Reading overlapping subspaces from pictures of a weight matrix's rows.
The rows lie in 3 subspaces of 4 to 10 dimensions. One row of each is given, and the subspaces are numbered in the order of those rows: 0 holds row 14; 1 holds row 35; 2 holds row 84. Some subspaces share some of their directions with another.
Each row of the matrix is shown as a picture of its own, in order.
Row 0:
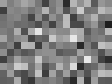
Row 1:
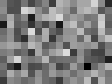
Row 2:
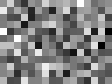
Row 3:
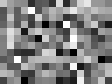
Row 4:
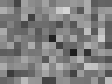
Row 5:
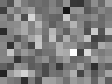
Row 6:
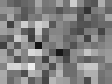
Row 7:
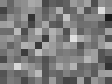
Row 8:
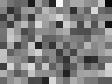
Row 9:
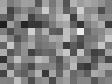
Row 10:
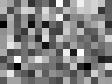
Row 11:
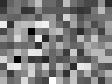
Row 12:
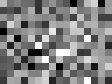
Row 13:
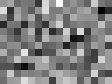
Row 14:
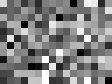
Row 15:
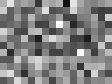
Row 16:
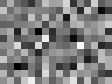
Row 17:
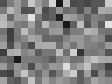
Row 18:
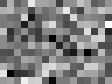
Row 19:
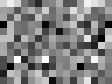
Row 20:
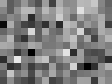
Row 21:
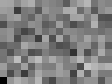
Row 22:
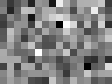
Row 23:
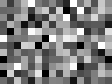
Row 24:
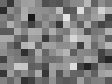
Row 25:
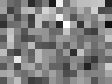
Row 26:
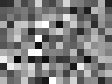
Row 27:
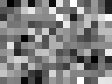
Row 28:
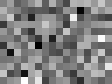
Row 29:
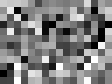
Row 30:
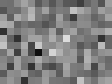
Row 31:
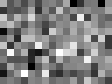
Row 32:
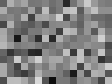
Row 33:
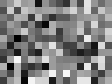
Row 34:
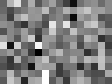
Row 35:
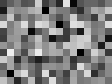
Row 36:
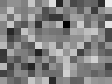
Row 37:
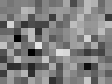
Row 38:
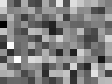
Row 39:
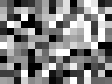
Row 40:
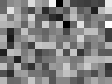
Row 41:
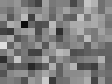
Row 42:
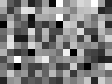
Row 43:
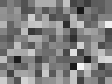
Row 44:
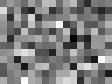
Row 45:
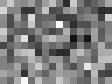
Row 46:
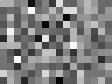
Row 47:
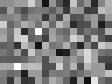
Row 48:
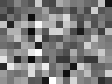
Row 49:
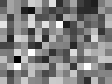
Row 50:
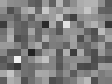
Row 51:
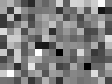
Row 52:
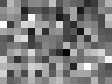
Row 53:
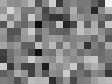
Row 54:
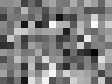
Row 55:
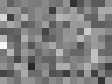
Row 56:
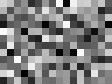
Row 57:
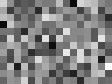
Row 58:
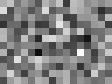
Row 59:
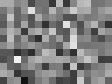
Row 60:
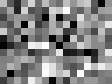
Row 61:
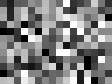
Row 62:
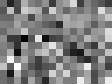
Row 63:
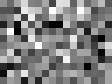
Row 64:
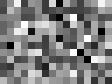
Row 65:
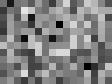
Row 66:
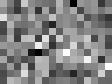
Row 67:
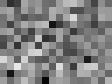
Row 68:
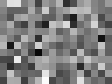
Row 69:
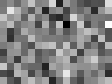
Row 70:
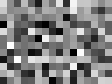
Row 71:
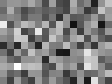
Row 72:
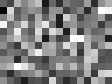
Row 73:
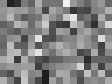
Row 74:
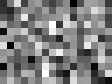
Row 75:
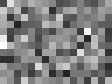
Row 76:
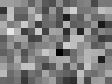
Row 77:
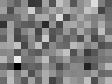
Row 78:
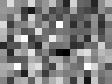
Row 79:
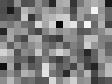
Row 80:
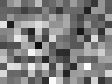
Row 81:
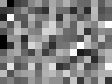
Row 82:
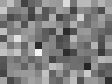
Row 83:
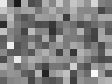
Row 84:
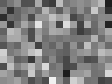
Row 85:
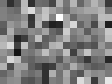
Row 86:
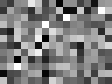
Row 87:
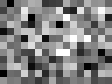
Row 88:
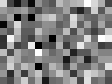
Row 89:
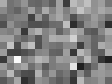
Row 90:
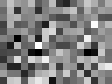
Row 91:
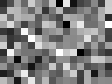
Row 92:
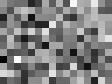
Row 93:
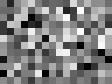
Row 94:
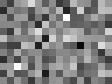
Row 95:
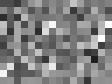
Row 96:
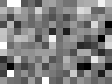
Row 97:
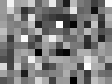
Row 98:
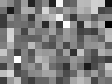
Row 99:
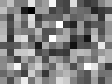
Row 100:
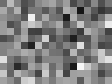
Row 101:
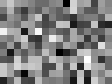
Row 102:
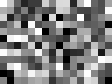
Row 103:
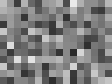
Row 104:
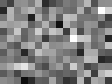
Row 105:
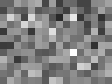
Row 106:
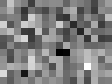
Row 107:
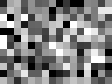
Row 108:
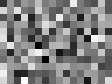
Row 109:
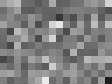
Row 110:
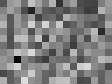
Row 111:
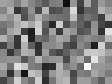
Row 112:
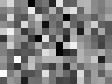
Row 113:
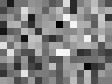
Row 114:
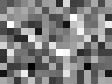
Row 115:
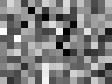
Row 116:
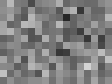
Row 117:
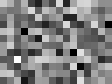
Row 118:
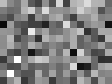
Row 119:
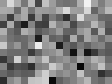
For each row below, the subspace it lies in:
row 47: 1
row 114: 2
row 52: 1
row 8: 2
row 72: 1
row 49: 1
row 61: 1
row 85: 0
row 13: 1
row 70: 2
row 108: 0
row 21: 0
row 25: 2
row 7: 1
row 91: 2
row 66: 0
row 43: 1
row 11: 2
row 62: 0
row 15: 1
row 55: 0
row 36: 2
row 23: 1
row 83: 2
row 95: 0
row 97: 2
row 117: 1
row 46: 1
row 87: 1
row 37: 2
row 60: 0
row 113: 1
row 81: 0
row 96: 0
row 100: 1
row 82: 0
